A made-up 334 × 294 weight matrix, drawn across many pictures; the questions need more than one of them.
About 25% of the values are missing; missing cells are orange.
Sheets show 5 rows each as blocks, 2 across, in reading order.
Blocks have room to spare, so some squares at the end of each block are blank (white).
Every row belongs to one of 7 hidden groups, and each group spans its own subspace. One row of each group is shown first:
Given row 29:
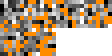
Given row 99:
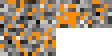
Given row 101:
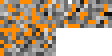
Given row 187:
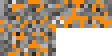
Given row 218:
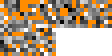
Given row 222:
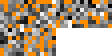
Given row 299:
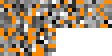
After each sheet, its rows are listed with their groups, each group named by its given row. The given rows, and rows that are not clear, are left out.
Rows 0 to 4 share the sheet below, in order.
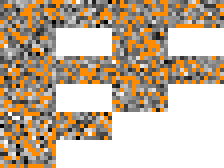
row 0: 299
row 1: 101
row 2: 99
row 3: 99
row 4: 222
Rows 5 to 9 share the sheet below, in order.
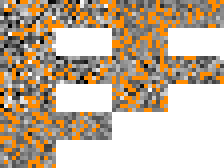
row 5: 187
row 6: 218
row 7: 99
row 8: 299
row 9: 101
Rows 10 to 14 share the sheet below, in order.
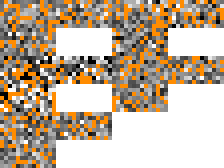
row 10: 187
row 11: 218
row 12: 222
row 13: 101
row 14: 222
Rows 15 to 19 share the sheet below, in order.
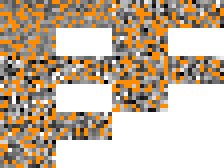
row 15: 218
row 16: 29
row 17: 187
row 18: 29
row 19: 29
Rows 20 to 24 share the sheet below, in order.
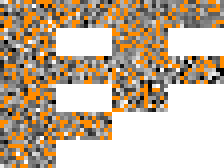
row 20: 29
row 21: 29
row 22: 29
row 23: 101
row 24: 222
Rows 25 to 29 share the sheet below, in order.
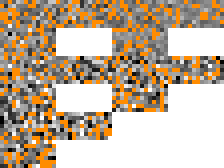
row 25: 187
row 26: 99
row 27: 101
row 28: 299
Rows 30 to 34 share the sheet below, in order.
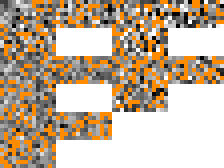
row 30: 299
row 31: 299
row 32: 187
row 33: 101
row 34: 299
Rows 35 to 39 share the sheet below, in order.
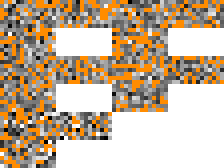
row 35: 187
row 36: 299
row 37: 99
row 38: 99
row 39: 218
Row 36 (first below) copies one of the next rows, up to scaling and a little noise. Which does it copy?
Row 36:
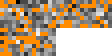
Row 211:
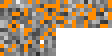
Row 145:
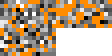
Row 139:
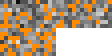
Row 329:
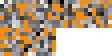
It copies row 139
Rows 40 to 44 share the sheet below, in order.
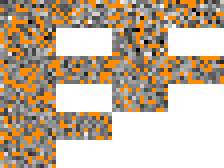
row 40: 101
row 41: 222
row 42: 99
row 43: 187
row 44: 29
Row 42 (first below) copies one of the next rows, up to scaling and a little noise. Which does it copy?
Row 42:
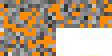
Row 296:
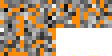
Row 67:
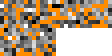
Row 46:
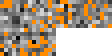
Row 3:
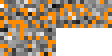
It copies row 296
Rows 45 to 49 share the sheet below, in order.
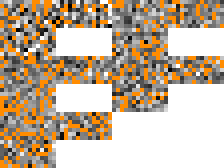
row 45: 299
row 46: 99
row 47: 218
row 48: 99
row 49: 299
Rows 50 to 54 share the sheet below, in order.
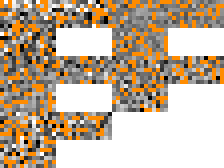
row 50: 218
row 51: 187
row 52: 218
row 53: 299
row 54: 299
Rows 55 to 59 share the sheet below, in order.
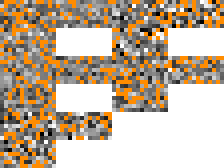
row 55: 99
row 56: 101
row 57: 99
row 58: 99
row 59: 29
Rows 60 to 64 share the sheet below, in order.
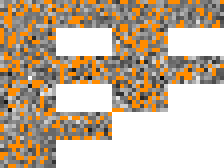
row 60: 218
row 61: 29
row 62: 101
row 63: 29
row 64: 218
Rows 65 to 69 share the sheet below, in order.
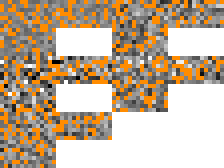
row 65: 99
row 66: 187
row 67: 99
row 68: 218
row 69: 99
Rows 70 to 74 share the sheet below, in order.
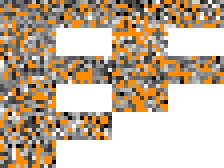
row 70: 218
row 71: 218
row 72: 29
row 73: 29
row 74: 187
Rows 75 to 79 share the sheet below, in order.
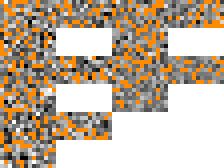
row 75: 101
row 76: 29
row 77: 101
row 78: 29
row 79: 99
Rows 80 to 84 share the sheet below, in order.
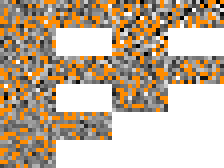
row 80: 299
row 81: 222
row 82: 222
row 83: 222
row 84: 222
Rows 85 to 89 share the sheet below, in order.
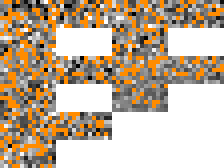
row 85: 218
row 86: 218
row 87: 101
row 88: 218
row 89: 187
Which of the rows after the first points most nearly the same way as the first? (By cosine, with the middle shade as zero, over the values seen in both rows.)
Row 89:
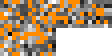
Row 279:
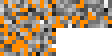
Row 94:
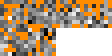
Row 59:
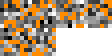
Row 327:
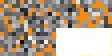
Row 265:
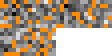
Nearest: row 279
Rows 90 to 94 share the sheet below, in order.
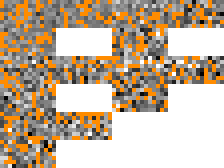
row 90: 99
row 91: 101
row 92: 29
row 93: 218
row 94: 101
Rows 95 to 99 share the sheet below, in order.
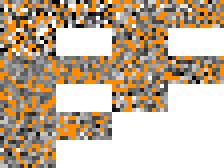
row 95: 299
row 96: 218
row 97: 299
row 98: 99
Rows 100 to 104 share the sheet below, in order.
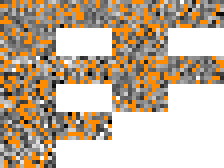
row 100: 218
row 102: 218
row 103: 29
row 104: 101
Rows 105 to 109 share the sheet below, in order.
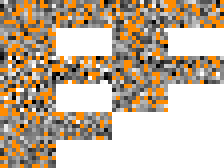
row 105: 29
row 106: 29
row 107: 187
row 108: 218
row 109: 218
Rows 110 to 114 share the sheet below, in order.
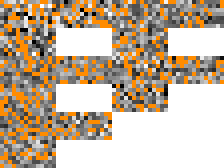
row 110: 222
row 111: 187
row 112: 99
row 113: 299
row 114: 101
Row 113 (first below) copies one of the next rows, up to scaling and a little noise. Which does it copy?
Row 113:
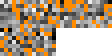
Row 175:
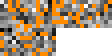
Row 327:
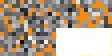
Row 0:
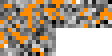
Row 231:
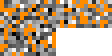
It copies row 175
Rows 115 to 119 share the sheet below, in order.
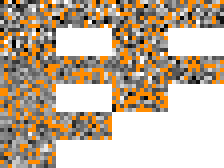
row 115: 187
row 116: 29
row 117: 218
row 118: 99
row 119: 101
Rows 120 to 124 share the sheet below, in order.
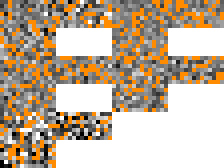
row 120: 101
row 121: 222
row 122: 29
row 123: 99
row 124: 99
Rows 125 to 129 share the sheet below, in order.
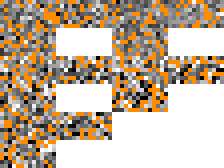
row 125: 99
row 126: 101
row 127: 101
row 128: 101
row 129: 101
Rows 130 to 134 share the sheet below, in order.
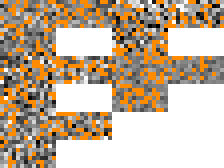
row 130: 99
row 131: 218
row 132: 29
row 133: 99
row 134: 187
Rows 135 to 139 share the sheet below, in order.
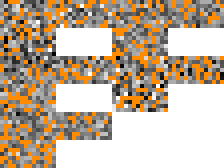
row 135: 222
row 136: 29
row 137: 218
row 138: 29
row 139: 299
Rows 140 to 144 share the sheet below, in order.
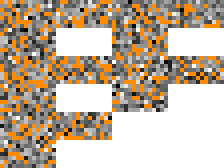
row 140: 222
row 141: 299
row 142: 222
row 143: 99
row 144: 222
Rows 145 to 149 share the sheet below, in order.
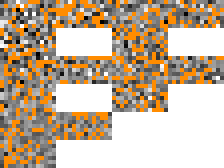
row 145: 299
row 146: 187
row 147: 218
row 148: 299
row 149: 29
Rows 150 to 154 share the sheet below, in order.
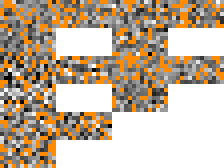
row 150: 187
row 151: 29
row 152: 99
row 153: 101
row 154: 99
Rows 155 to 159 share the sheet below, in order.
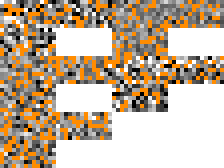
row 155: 218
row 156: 187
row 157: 101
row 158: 218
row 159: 222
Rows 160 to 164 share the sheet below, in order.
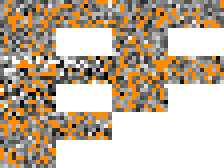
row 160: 299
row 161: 99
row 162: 218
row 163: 29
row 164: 187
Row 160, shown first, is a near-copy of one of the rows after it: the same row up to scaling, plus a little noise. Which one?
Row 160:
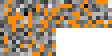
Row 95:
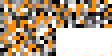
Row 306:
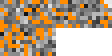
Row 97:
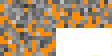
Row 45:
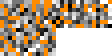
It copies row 306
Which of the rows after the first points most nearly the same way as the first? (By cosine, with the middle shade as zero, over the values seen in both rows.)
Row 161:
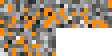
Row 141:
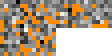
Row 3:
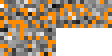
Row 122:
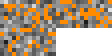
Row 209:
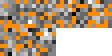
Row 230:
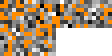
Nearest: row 141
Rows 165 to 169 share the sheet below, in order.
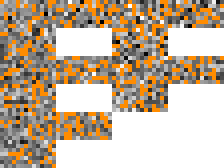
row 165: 101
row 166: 222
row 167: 99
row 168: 187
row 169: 222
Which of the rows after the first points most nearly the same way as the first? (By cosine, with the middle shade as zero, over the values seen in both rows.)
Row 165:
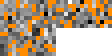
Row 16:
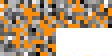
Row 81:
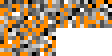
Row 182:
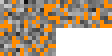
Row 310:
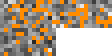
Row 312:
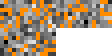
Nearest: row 16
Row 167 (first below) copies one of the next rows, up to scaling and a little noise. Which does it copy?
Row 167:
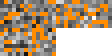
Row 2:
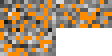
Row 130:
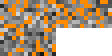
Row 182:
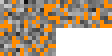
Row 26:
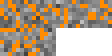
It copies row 2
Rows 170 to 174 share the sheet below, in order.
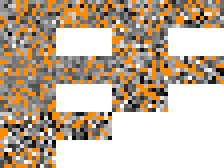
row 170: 187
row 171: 99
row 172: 101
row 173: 101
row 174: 29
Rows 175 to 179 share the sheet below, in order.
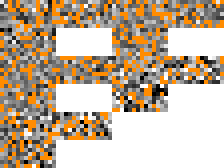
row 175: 299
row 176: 29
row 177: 299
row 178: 101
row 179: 222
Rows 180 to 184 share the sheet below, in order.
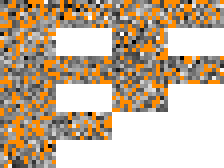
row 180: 218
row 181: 187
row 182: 99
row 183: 101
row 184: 101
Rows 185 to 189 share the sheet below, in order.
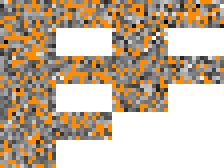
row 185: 29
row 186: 299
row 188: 101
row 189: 187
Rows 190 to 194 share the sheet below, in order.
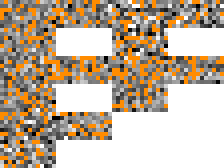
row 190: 299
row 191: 299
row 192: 29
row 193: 187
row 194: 99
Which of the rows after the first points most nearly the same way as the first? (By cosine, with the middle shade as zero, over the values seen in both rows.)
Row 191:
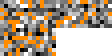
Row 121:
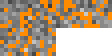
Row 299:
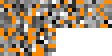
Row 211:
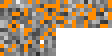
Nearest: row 211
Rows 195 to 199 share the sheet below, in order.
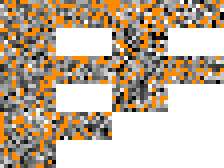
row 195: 29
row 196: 101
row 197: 29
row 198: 187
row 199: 218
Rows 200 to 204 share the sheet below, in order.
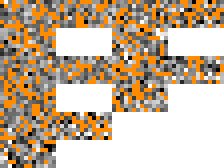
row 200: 29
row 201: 101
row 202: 222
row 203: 187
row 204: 101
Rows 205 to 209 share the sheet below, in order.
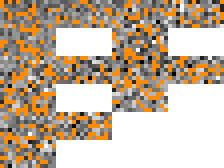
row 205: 218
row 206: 299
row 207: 101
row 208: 218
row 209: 101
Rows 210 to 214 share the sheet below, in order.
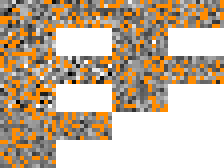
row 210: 187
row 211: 299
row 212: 101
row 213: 187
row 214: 222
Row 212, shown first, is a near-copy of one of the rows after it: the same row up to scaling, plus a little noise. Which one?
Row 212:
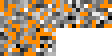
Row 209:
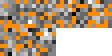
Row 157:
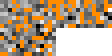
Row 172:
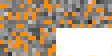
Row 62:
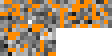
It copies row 157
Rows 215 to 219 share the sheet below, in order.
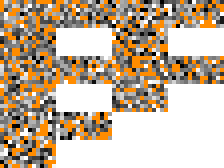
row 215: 218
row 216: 99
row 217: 299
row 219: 222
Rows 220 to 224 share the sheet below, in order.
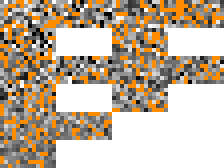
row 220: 101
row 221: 218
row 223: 222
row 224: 218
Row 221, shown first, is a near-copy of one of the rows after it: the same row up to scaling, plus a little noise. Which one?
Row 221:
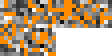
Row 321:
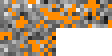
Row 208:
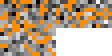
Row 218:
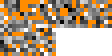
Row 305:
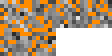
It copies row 218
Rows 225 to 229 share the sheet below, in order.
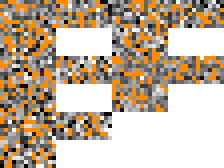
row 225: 299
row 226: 222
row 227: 222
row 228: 101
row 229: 29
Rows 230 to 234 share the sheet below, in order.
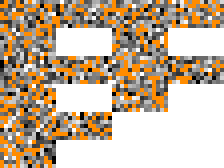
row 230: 99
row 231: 299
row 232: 29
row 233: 99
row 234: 187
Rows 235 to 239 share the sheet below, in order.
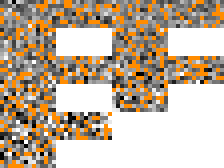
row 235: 187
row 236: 99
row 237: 29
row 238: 99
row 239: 299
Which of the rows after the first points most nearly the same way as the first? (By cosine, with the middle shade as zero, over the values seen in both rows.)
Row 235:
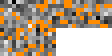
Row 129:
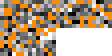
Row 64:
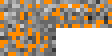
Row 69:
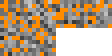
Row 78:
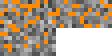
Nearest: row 129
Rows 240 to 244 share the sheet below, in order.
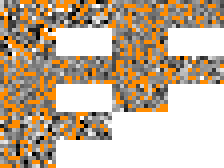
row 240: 101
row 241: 218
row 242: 218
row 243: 101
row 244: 222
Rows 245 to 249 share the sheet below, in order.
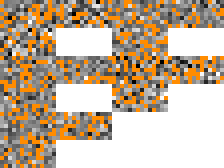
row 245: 101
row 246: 222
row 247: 29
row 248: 218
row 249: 101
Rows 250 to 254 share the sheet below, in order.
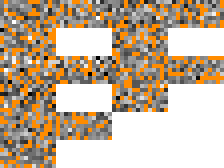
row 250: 299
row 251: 299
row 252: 218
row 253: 29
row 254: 222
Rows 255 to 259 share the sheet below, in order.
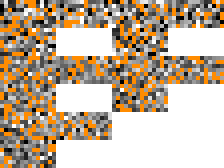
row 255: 29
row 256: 29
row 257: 222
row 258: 187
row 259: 218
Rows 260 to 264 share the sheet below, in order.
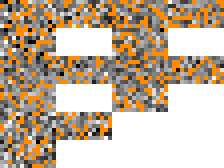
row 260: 29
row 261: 99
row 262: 218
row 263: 101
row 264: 187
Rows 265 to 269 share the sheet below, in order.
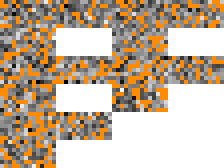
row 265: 218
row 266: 218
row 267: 218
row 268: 187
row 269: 222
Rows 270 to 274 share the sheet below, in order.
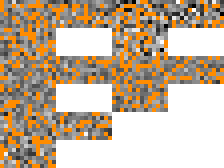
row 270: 187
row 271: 222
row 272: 99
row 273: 187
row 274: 29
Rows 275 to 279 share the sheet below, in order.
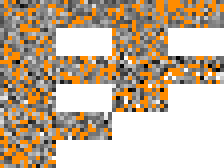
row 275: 299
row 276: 99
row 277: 222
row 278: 187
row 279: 29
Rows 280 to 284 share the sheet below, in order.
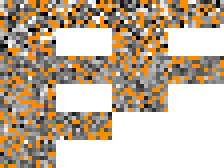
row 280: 101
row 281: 29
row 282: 101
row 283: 99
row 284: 218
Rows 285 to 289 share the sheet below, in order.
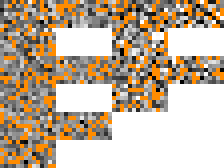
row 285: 29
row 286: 101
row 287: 99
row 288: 99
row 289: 222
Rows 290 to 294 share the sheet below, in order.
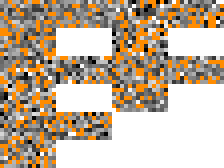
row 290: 299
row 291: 299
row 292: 222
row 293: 222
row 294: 299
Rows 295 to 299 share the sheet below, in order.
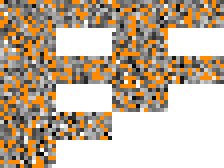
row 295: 29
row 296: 99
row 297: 29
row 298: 299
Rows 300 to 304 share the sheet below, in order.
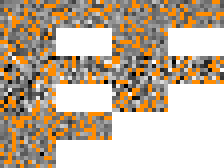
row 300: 101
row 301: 218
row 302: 187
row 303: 99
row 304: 299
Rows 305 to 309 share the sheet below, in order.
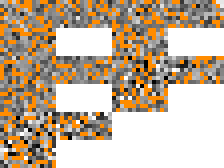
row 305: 218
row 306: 299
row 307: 187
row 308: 299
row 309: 222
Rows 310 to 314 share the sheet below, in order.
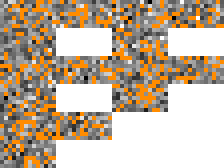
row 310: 222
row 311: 99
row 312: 29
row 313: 222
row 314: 187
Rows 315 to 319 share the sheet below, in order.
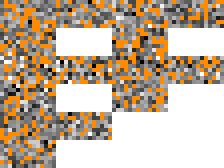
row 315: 101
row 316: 218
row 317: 99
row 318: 218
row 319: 101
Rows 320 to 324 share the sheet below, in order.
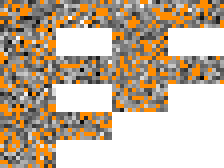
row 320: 99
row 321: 218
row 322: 299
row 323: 101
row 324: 101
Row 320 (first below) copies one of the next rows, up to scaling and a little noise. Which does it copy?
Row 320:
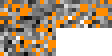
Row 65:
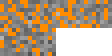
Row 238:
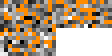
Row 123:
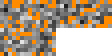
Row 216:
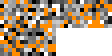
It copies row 238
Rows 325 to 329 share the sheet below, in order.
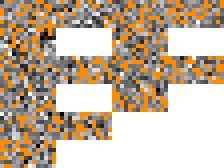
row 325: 101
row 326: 29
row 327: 299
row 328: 101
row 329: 299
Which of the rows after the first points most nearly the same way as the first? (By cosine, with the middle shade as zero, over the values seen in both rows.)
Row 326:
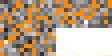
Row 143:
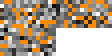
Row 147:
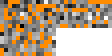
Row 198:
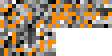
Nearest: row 143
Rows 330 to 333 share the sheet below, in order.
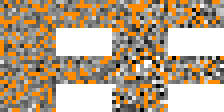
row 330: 99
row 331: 222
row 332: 99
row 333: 299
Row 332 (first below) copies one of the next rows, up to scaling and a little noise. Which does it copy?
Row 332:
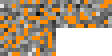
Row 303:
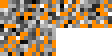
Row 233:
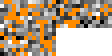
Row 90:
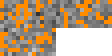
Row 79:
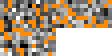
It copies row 90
